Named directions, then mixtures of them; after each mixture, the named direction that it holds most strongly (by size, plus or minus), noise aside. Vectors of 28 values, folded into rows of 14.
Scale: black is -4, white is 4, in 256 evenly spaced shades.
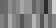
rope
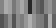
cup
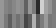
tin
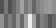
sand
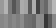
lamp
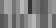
cup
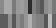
cup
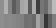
lamp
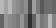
sand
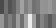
sand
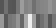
sand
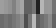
tin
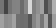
cup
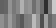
rope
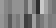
tin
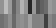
cup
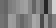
rope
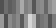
sand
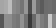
sand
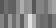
sand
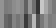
tin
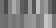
lamp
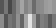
sand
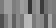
cup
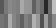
rope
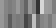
tin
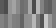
lamp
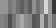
rope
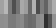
lamp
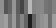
cup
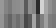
tin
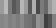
lamp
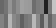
rope
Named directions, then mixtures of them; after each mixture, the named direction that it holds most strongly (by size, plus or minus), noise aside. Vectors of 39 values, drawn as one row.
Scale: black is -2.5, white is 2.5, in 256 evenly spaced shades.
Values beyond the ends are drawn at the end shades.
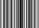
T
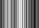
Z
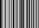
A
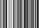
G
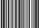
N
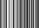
G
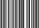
N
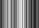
Z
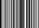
A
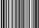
N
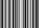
T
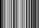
Z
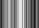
Z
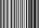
Z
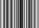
T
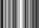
T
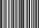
A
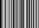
A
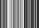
G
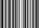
T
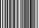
N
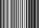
Z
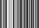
G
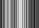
Z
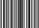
T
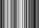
Z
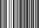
G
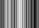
Z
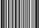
N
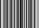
T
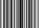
T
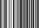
G
